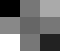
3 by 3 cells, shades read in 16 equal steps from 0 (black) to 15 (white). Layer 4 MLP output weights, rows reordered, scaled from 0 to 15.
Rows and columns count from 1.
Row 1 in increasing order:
0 7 10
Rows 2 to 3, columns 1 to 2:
8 6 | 15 7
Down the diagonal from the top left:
0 6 2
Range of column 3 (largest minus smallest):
8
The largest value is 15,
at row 3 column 1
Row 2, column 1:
8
